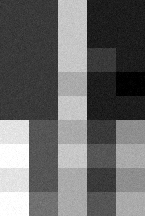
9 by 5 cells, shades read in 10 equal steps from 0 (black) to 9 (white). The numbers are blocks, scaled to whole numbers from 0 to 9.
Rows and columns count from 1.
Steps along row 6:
down up down up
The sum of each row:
13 13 14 11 13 24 28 24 28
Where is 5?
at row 6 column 5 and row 8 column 5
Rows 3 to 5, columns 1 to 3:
2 2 7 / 2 2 6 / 2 2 7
